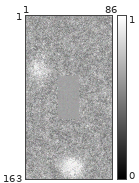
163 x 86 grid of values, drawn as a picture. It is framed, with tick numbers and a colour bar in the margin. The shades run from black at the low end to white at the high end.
Odd patch: calmer, in the centre. Odd rows or columns: none. Calmest part: centre. Mirror symmetry: none. Grain: blotchy. Bumps: two. Ninth with the highest average: bottom middle.
